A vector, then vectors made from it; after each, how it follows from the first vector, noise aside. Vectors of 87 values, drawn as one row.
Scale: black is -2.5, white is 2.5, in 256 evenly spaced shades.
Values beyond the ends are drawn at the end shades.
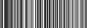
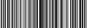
wrapped around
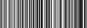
reversed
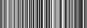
reversed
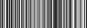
wrapped around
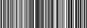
wrapped around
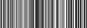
wrapped around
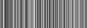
shrunk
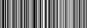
sign-scrambled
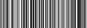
wrapped around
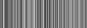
shrunk
